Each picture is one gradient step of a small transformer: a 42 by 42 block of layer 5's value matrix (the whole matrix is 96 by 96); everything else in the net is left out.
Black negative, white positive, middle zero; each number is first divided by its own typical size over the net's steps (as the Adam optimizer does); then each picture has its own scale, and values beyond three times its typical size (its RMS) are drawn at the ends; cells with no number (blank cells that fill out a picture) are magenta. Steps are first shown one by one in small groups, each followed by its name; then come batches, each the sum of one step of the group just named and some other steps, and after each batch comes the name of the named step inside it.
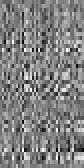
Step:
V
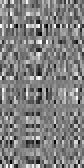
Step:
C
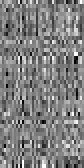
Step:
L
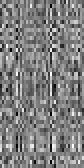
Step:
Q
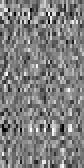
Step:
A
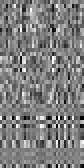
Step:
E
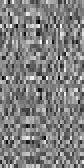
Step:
C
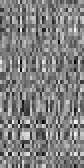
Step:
L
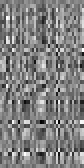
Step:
V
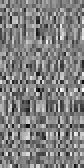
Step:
C
